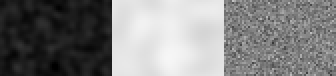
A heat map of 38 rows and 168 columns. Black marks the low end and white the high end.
It is made of 1 by 3 panels. Panel 1,1: very low, blotchy, faint in contrast. Panel 1,2: very high, smooth, faint in contrast. Panel 1,3: middling, fine-grained.
